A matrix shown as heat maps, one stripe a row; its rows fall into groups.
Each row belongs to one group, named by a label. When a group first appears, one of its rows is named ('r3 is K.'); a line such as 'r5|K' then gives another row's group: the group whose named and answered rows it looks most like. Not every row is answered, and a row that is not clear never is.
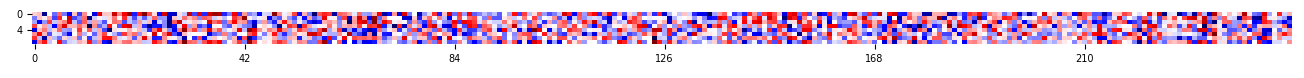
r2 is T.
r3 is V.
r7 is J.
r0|J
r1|T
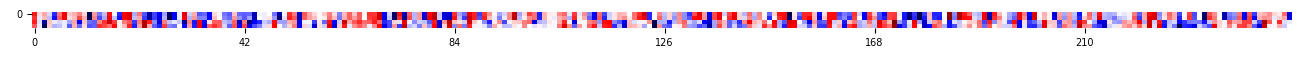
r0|V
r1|V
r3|J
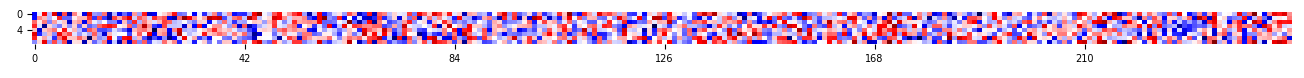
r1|J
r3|J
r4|T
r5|T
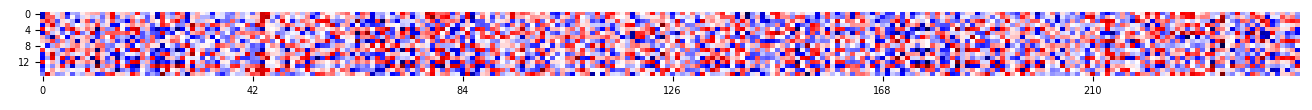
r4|V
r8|T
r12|V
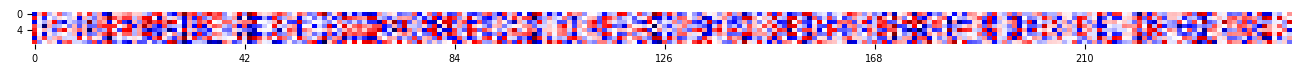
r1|J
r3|J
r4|V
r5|J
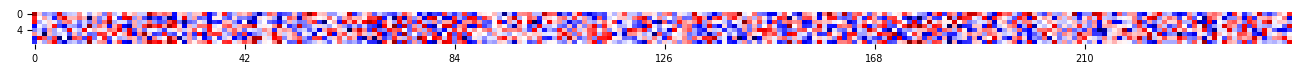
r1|V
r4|T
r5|J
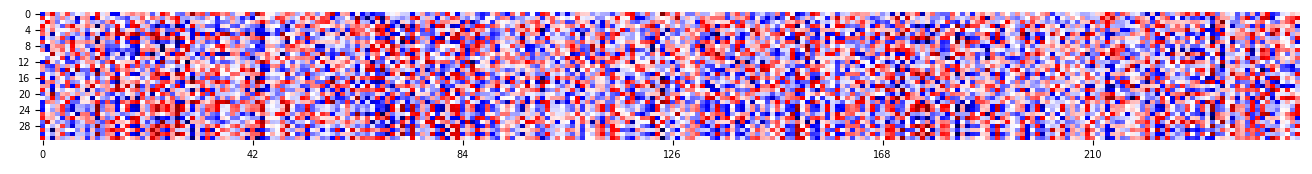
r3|V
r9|T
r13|T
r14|T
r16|J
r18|T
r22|J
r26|V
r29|J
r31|J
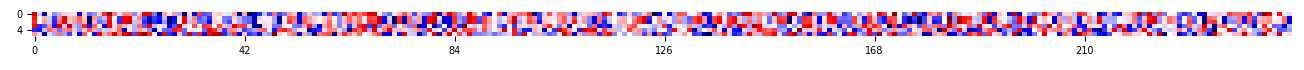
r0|J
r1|V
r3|T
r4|T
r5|J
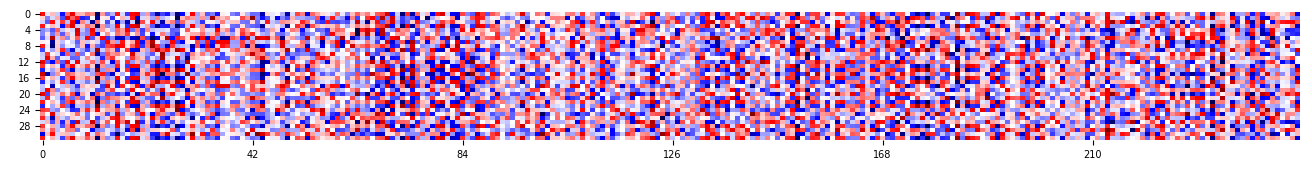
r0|V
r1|T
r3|V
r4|T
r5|T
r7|J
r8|J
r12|T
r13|V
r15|T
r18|J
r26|J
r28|V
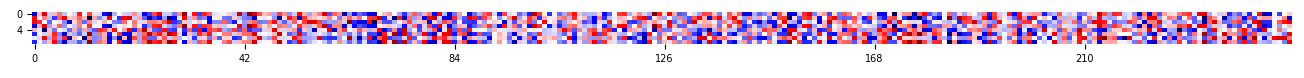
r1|V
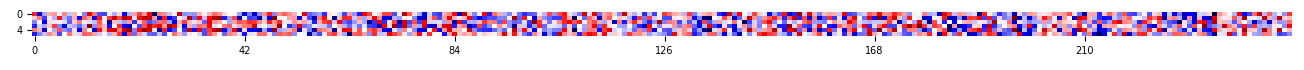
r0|T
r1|J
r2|J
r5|T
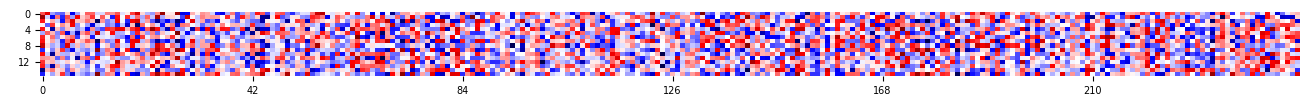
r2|V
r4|J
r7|V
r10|J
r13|J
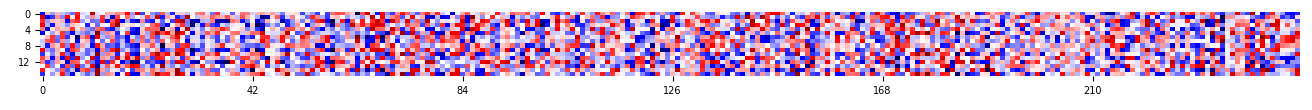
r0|T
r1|T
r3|J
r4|T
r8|T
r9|J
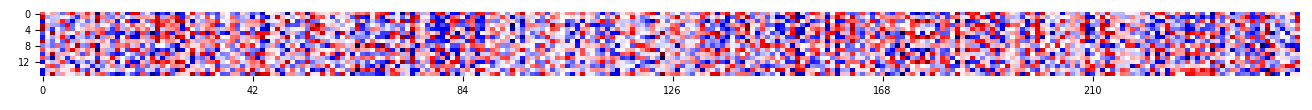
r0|V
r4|T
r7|T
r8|T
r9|V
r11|J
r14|T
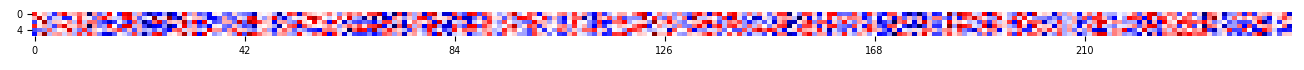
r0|V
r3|V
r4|T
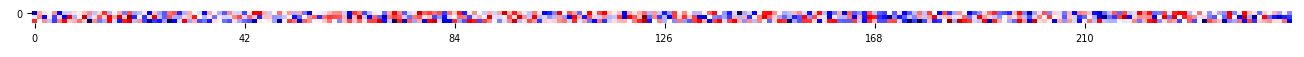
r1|T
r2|V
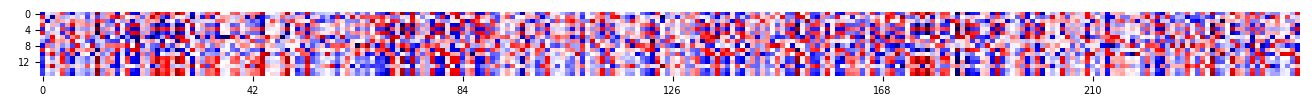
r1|J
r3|V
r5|V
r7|T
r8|T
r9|V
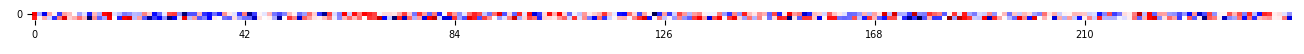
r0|J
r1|V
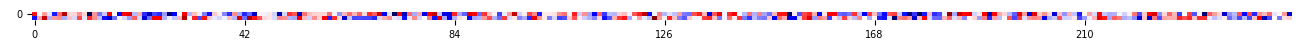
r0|V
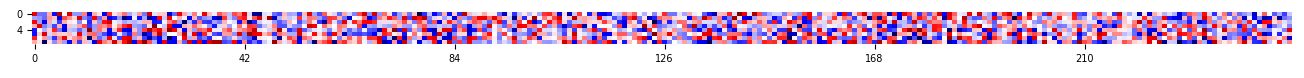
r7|J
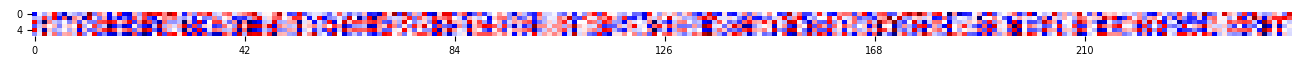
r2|J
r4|J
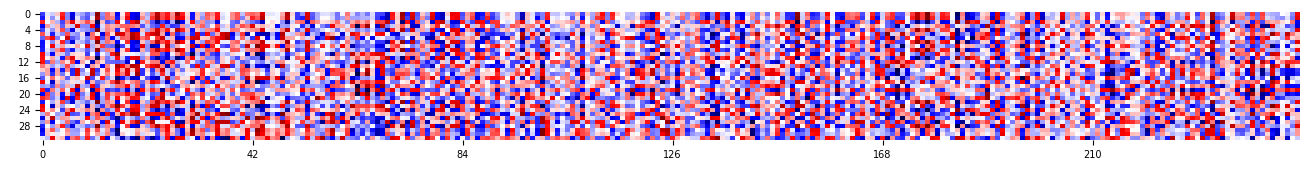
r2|V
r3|T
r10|J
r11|V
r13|J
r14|T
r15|T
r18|T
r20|T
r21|T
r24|V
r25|J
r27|J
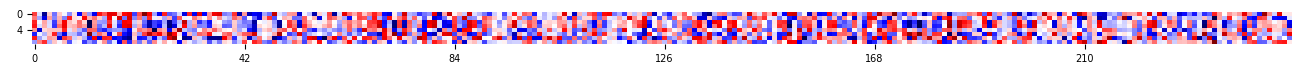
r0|J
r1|T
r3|V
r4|T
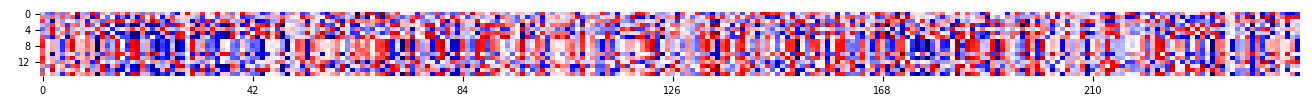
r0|T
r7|V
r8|V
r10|J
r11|V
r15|V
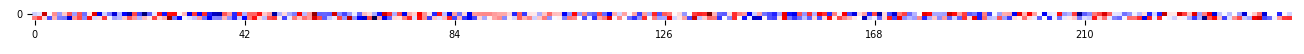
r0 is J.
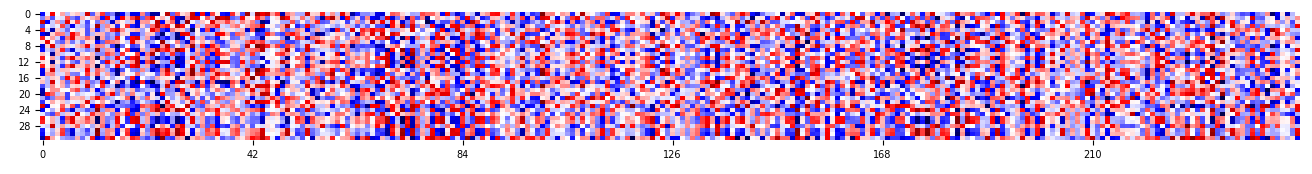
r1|J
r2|T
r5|T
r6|V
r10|J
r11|V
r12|J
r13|V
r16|T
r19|T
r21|T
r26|V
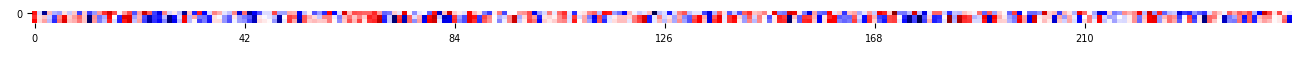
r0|J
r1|V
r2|V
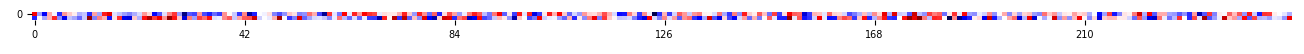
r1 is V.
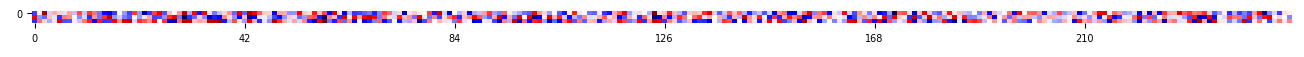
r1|J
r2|J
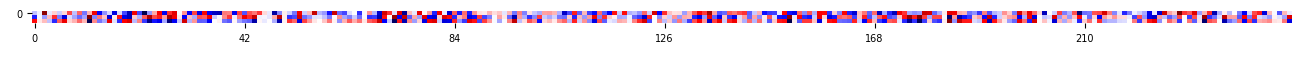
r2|V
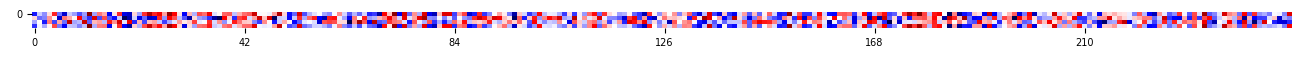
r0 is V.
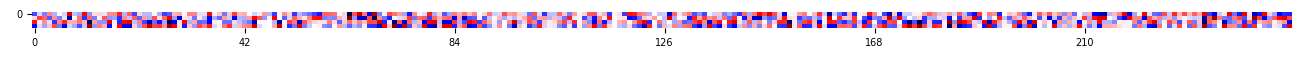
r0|T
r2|V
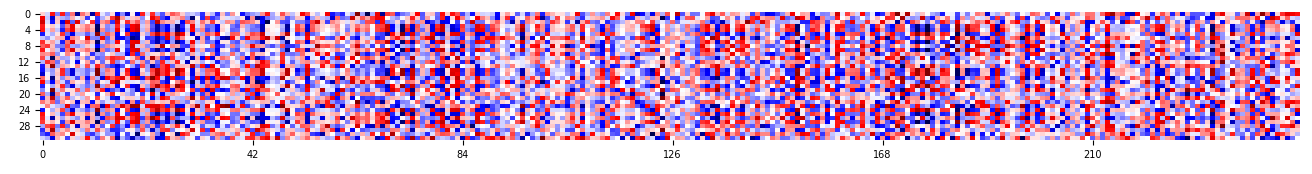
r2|T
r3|V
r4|V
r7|V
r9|V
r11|J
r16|J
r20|J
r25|V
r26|J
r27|V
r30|T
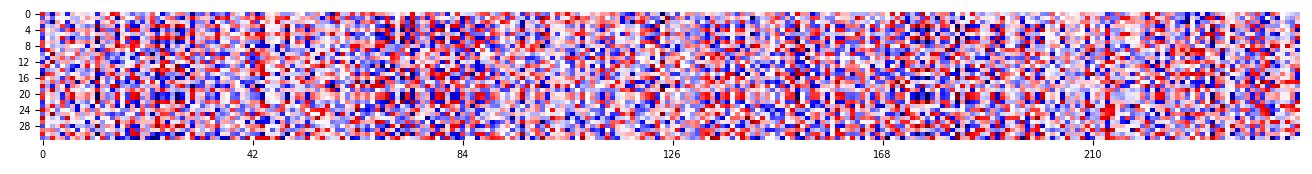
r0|J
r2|J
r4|V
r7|V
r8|J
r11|T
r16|V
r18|J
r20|V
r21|V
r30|V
